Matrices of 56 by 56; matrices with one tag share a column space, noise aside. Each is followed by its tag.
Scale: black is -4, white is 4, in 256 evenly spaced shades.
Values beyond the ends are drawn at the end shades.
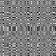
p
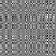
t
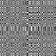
p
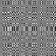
p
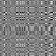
p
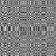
p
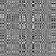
t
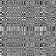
p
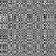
t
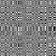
p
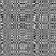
t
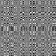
p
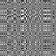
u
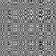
u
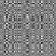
t
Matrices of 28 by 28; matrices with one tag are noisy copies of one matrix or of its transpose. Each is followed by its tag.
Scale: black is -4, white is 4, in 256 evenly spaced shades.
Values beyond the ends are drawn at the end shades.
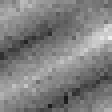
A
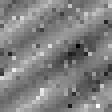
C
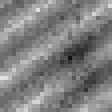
C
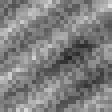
C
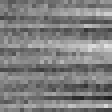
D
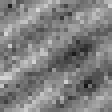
C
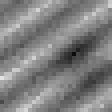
C
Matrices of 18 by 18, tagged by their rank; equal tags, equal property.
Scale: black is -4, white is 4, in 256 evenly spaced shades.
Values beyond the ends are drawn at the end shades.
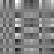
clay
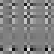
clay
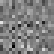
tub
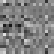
tub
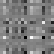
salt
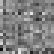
tub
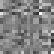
tub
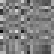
salt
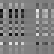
clay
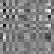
salt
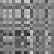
salt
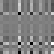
clay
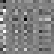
salt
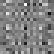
tub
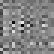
tub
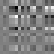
clay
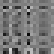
salt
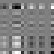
clay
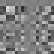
salt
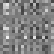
tub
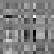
salt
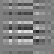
clay
